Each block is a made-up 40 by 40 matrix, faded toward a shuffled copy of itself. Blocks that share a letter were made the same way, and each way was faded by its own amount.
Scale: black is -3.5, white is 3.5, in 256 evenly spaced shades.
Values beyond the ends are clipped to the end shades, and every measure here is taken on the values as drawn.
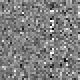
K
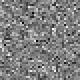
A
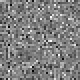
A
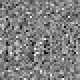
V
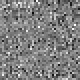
A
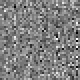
K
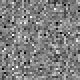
A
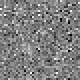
V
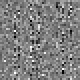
K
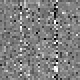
K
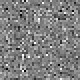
V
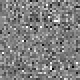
V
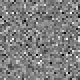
V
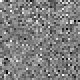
V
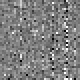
K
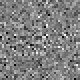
A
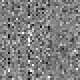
K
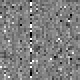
K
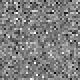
V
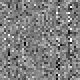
K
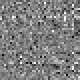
V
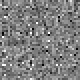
V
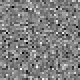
A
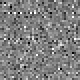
V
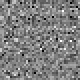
A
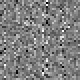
K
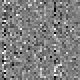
K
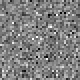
A
